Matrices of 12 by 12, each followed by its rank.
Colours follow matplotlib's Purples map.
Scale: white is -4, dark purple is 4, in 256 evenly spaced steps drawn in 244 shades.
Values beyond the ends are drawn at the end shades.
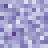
full rank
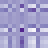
one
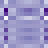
one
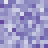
full rank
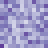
full rank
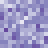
full rank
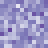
full rank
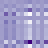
one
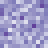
full rank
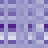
one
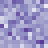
full rank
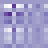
one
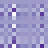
one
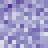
full rank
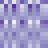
one
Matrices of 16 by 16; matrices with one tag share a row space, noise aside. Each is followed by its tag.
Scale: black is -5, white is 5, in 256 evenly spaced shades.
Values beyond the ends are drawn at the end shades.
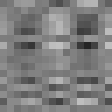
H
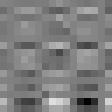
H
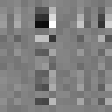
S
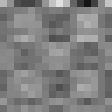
H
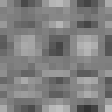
H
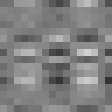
H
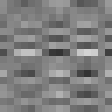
H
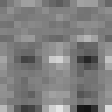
H
